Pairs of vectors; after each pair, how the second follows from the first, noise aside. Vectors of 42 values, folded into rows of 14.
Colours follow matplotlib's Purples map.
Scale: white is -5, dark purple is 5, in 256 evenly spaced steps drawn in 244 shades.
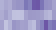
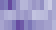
reversed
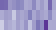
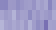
shrunk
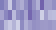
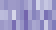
reversed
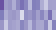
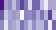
scaled up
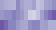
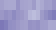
shrunk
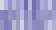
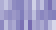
reversed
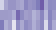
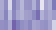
reversed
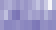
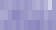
shrunk
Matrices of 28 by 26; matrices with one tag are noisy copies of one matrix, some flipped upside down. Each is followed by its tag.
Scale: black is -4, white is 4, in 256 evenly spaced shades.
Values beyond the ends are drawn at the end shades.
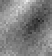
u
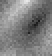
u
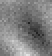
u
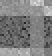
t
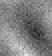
u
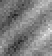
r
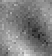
u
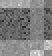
t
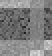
t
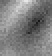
u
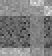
t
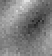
u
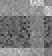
t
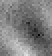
u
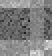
t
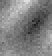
u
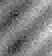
r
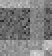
t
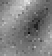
u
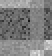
t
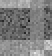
t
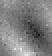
u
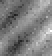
r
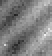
r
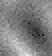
u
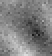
u
